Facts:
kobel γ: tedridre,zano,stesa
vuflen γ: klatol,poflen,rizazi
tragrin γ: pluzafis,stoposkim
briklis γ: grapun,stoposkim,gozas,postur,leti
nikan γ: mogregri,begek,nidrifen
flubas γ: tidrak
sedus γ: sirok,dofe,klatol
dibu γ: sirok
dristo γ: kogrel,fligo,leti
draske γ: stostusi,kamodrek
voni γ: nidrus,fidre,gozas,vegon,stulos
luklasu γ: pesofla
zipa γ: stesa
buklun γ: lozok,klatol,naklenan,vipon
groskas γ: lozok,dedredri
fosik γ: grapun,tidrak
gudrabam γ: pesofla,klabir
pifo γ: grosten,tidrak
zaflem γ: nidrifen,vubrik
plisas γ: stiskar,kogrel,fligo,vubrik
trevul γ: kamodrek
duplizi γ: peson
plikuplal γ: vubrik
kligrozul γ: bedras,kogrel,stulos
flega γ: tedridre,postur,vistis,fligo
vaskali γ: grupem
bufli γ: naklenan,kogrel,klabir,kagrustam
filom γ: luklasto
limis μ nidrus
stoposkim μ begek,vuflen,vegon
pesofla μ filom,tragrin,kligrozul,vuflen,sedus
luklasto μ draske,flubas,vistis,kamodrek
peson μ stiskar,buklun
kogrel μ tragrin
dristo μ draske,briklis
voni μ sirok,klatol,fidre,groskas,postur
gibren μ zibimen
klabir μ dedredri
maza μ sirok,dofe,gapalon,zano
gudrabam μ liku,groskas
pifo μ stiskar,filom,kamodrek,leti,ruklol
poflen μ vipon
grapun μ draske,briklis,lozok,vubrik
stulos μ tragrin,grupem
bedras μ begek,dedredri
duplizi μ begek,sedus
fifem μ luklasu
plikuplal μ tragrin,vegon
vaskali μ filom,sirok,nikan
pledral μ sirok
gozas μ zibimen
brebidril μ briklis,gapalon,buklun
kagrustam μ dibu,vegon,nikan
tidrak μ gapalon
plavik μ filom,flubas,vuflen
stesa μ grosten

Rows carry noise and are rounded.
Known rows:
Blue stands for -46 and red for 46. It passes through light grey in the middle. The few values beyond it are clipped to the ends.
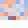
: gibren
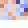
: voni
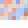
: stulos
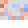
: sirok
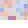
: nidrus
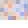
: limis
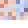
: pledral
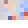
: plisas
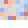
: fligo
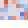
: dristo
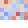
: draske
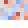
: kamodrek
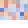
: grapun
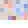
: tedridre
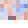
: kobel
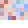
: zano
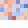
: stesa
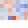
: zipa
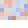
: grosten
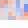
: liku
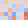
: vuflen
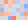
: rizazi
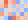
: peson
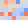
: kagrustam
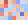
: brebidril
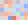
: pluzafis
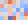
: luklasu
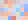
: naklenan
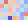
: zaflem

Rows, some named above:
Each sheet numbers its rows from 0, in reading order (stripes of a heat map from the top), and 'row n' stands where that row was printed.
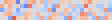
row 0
stesa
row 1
klatol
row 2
dibu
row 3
sirok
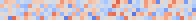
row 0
flega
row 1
dibu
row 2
buklun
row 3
nikan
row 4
maza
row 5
plavik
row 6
pledral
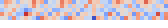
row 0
kogrel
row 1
peson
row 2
peson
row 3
zaflem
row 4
briklis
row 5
draske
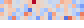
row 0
grupem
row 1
vubrik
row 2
flega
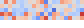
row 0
klabir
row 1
pifo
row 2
kligrozul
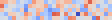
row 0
groskas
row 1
plikuplal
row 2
tidrak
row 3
gapalon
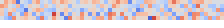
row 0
vaskali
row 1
tragrin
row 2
filom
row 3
flubas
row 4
pledral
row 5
zibimen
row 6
briklis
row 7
sirok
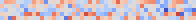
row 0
bufli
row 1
stoposkim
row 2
buklun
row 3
bedras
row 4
vistis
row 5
gudrabam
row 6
pesofla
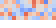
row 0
duplizi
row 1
luklasto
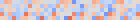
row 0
vegon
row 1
dibu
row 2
trevul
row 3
fosik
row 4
grupem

